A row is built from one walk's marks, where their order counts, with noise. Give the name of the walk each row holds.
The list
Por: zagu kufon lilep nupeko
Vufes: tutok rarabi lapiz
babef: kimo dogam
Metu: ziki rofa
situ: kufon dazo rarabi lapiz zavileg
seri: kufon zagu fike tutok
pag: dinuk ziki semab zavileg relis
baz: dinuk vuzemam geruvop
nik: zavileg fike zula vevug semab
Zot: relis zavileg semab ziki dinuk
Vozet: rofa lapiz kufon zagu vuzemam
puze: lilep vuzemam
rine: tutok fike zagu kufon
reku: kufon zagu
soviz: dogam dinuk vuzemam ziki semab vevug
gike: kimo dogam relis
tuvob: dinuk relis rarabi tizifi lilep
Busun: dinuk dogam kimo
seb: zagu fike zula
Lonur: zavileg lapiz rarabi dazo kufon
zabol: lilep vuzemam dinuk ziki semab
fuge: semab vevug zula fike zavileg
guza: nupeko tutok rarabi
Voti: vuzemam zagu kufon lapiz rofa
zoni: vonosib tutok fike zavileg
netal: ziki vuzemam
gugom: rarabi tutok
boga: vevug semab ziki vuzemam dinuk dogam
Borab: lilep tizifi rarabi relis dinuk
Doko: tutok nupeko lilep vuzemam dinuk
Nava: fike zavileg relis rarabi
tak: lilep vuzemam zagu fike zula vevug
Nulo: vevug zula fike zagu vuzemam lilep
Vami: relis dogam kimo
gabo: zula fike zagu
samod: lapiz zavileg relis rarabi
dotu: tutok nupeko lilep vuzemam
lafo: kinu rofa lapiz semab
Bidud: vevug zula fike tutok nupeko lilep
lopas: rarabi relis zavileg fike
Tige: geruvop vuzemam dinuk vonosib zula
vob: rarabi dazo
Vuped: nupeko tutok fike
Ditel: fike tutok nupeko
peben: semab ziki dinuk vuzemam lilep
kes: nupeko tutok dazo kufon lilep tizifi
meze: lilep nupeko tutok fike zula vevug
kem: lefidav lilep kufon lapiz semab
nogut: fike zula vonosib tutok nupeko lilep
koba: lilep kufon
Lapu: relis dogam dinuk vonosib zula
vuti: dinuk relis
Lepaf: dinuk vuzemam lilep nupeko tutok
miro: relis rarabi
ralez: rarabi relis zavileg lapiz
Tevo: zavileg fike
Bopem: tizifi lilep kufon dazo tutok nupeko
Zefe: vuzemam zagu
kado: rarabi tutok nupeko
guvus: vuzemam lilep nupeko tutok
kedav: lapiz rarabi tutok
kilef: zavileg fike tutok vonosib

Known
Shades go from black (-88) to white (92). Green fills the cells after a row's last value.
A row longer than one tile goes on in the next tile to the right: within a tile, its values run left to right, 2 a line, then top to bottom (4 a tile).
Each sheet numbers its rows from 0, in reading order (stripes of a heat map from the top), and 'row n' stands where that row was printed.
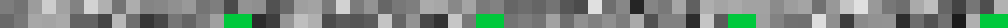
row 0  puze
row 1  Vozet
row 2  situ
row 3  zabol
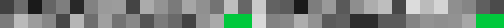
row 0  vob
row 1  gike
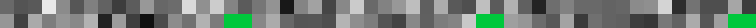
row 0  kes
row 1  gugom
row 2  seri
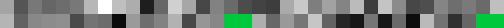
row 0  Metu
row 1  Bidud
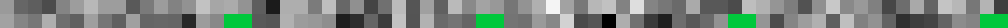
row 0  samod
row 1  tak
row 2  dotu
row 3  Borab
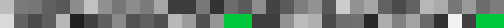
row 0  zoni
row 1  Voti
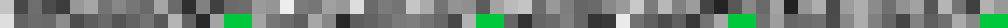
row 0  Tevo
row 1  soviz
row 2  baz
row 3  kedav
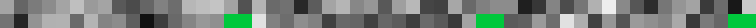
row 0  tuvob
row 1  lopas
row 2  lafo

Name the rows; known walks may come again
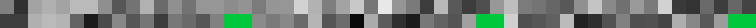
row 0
Nulo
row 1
guvus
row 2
zoni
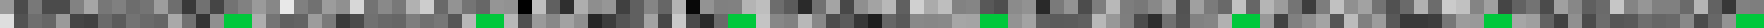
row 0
Tevo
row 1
soviz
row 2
fuge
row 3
gike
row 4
gugom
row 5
Borab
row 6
kado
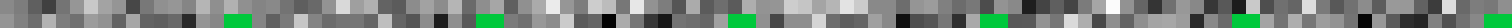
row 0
samod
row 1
ralez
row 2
dotu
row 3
peben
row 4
lafo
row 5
Bopem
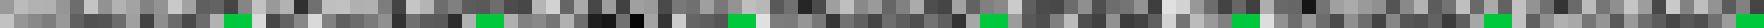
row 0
netal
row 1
Zot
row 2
meze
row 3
lopas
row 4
Busun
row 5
Nava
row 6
vuti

